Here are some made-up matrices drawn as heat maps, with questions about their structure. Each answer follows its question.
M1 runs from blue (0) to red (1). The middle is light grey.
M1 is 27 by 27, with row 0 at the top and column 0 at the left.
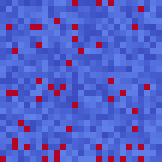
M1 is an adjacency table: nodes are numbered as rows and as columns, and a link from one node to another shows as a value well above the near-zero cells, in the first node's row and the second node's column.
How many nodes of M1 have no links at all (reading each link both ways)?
1
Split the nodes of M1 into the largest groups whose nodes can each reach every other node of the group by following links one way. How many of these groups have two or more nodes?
0
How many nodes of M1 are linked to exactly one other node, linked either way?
3
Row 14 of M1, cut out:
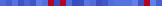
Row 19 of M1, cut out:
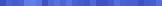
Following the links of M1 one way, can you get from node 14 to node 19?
no
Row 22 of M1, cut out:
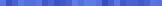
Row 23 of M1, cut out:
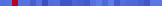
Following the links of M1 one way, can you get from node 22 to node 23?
no
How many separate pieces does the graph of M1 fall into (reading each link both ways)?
2
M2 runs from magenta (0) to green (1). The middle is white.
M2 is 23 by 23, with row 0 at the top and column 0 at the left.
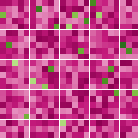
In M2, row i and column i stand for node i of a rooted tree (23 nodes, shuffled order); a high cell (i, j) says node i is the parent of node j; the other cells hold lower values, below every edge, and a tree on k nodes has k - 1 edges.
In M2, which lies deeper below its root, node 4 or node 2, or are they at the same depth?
node 4
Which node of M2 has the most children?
2
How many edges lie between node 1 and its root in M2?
3
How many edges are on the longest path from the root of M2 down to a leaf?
13
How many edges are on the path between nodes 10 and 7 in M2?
2
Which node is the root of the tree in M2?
3
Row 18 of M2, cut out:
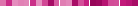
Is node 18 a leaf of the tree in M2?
yes
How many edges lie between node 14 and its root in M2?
1
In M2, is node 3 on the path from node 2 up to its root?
yes
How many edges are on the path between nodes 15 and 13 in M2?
5
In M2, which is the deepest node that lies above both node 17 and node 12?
2
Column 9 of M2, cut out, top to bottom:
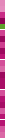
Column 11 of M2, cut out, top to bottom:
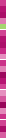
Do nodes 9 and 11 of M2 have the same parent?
yes
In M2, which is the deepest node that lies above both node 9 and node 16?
2
